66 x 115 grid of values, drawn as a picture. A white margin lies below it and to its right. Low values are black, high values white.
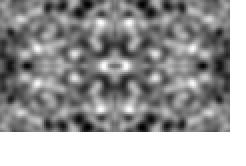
It mirrors both left to right and top to bottom. On average the colour sits 50% of the way up the scale. There is no overall slope. No lone cell stands out from its neighbours. No row or column stands out. There is no seam. The texture is blotchy.
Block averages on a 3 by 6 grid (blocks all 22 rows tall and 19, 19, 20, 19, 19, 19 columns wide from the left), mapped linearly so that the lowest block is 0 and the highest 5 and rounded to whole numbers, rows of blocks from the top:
222222
051150
222222
